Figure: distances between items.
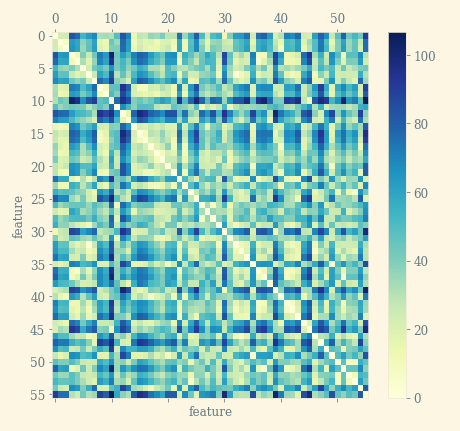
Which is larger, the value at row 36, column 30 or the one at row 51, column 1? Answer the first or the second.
the first
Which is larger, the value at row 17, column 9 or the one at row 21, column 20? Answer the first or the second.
the second
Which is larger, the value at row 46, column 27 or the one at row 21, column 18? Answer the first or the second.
the first
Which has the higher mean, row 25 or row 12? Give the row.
12
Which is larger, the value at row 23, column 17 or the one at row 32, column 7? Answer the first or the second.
the second
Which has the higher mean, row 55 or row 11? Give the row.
55
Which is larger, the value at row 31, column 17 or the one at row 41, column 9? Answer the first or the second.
the second
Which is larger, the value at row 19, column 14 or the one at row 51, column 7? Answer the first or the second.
the second
